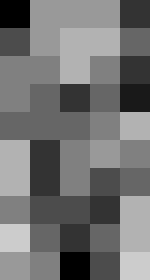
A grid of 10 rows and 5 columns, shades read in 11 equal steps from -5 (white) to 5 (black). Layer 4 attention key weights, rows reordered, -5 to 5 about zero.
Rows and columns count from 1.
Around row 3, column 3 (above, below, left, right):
-2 3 0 0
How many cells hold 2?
5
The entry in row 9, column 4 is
1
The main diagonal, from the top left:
5 -1 -2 1 -2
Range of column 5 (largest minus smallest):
7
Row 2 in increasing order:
-2 -2 -1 1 2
